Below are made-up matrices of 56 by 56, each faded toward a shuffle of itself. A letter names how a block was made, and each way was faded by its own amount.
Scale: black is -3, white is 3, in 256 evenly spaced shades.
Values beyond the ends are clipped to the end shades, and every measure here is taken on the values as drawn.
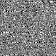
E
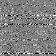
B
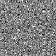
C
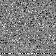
E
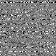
B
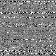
B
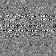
B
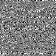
E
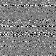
B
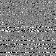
B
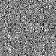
C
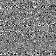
E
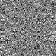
C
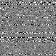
B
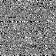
E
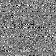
E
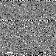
E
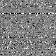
E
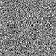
C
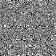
E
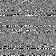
B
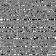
B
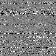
B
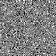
C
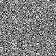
C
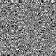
C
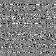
B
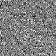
C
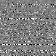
B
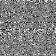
E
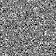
C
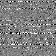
B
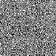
C
